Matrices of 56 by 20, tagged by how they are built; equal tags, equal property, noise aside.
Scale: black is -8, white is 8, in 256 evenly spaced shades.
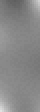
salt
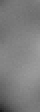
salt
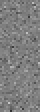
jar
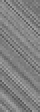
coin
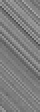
coin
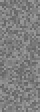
jar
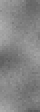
salt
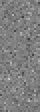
jar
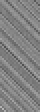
coin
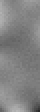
salt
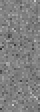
jar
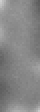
salt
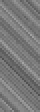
coin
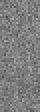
jar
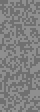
jar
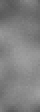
salt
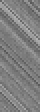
coin
